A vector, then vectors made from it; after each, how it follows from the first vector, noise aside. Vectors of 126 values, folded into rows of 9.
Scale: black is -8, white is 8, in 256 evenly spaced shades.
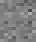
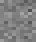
copied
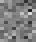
scaled up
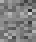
scaled up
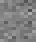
copied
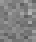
sign-scrambled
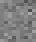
copied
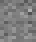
sign-scrambled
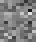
scaled up
